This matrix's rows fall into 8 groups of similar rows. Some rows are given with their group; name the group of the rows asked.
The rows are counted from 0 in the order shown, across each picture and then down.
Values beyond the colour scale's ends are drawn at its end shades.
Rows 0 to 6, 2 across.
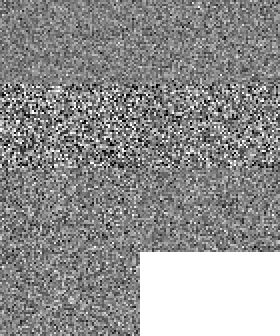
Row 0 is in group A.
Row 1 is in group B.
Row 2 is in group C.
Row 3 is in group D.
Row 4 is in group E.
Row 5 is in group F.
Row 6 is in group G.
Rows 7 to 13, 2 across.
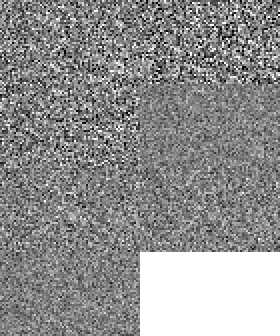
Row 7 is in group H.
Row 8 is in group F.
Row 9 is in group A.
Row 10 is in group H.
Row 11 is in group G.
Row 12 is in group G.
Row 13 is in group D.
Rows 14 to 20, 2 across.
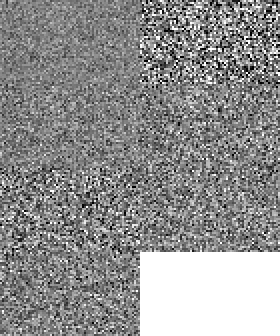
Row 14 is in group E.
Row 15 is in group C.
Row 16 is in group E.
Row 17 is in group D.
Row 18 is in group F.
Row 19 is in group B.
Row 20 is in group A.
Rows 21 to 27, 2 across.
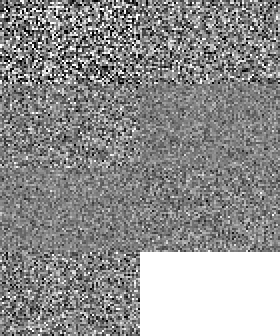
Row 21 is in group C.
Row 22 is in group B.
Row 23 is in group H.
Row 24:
E
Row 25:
C
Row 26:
H
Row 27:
E
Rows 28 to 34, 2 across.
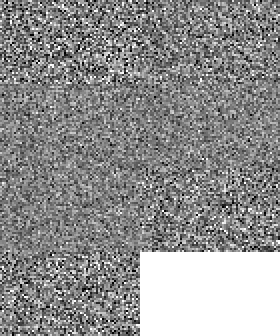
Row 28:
H
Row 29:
A
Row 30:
C
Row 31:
D
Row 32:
A
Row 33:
F
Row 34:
F
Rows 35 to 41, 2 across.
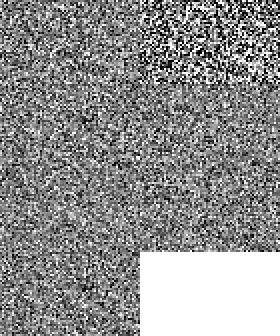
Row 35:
H
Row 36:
H
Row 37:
F
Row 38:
B
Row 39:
G
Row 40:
C
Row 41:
F
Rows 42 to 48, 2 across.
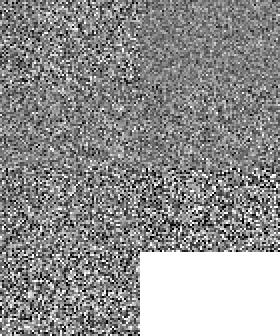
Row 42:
D
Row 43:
A
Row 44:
H
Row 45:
D
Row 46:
E
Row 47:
E
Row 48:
B
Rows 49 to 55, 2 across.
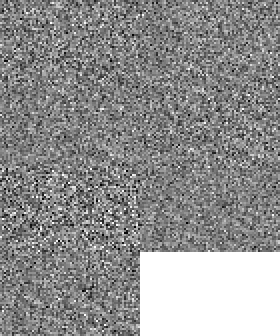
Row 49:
C
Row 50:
D
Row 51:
H
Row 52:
H
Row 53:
E
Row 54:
F
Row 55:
F
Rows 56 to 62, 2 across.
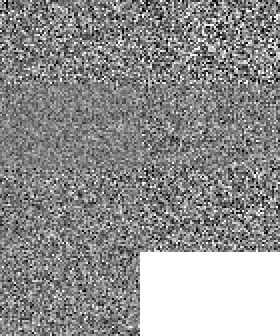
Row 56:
A
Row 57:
G
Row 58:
A
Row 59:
E
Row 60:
D
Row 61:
A
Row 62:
B
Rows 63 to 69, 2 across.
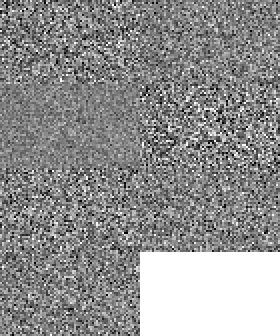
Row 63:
A
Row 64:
D
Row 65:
G
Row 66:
G
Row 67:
B
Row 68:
B
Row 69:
G
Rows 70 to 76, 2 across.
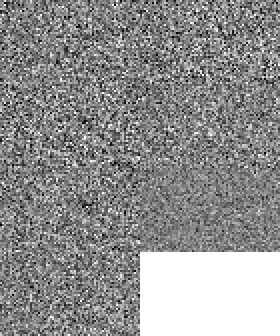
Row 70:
A
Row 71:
D
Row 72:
F
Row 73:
G
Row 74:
F
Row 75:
A
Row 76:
H
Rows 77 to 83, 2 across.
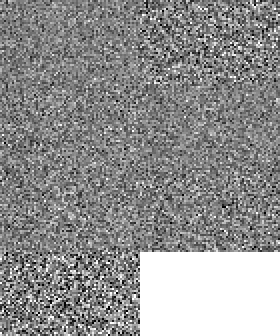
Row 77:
E
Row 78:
A
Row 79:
E
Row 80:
G
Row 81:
G
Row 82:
F
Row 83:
H
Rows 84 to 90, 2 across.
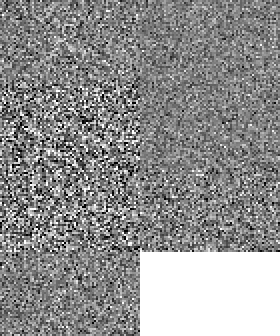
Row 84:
G
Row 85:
E
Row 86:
F
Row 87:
F
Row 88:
B
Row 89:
C
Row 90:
D
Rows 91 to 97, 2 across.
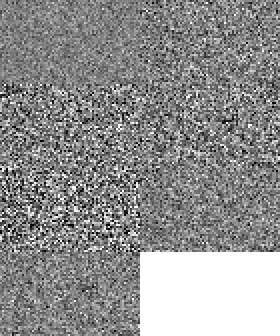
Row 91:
D
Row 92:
D
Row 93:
A
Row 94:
F
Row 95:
E
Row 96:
D
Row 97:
F
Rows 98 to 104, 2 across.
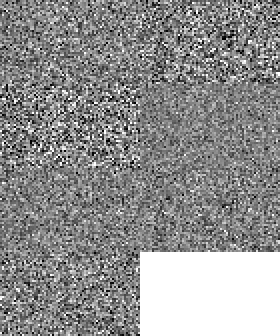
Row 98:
D
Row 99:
F
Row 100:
E
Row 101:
E
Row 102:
A
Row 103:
F
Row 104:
C
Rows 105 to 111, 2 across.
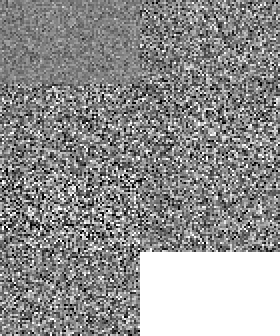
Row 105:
E
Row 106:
D
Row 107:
F
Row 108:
G
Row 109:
E
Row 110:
D
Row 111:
B
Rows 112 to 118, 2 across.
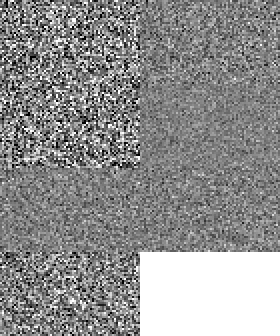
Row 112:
E
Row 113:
E
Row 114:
F
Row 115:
E
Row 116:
A
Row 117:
H
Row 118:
G
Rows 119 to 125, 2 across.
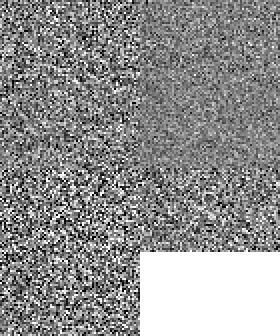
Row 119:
F
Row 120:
E
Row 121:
A
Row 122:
G
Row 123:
H
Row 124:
G
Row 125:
A
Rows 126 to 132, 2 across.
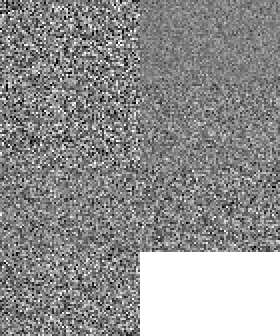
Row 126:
A
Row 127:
D
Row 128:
E
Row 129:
G
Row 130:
C
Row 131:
F
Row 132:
D
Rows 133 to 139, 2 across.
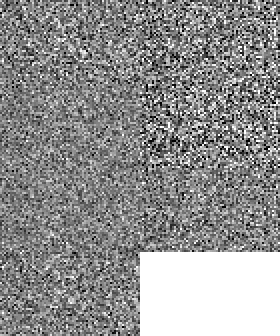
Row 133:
G
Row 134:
E
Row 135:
D
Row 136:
E
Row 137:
D
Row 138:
E
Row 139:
G
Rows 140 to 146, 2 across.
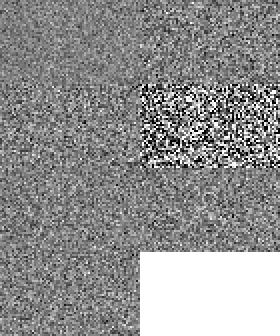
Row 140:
D
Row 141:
C
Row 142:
B
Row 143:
E
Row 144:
E
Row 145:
G
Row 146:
B
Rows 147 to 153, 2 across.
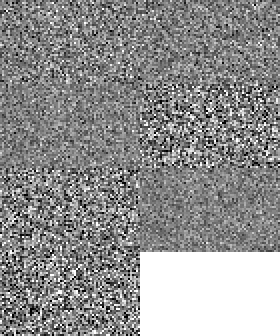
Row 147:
D
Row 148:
A
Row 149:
E
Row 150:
B
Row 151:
B
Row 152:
D
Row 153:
E
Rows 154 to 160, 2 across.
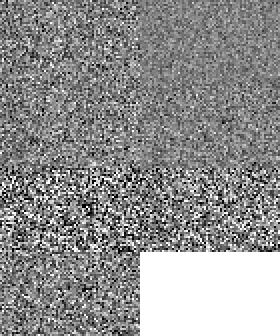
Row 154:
E
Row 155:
B
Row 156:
E
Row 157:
F
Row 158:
F
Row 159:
D
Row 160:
F
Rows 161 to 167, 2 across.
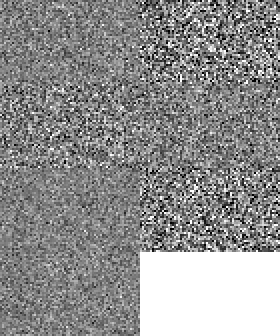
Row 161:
H
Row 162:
G
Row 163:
H
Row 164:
C
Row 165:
F
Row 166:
F
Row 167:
D
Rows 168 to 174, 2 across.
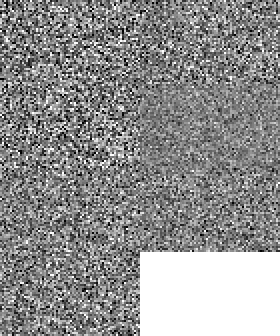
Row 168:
A
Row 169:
D
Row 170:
H
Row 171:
D
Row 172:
H
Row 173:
C
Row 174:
F
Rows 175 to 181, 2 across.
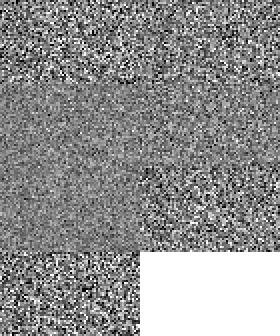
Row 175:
D
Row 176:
F
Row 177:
H
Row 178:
B
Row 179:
C
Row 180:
G
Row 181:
F
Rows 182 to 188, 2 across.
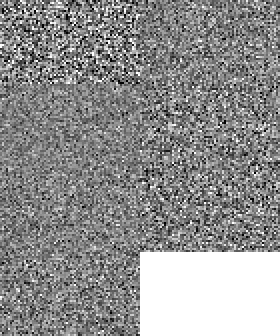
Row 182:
C
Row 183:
E
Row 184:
A
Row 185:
B
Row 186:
E
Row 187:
A
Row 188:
C
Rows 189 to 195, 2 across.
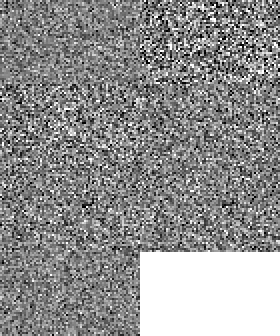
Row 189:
A
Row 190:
H
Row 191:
G
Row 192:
A
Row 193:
F
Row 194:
F
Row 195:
C
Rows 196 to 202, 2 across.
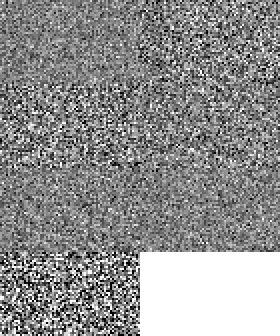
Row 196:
E
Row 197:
D
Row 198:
B
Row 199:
H
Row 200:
F
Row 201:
D
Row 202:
C
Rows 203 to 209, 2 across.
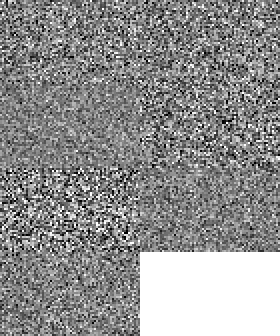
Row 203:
E
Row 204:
H
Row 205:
G
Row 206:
F
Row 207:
B
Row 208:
C
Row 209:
D
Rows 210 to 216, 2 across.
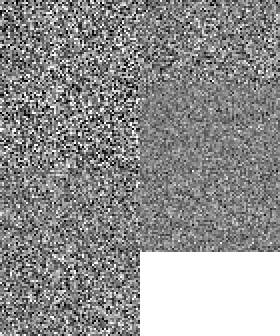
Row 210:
D
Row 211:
G
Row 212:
C
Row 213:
A
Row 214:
C
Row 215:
B
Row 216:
H
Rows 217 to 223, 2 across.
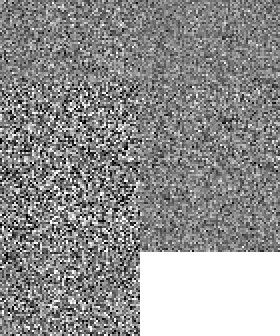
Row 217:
H
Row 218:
F
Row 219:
B
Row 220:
F
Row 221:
G
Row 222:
C
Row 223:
G
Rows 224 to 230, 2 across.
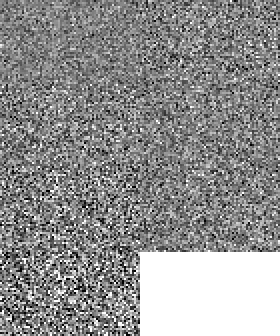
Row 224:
C
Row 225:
E
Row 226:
E
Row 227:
C
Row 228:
F
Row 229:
H
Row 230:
G
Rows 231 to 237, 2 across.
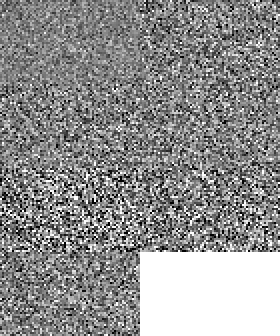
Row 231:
G
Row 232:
A
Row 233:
A
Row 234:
B
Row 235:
D
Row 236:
H
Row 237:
G
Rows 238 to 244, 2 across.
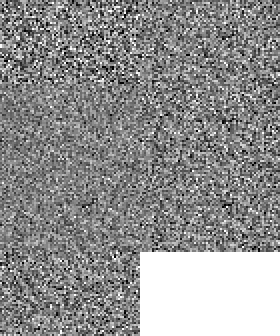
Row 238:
C
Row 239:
F
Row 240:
D
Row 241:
F
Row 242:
F
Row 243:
F
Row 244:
A
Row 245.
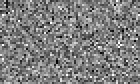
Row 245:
A
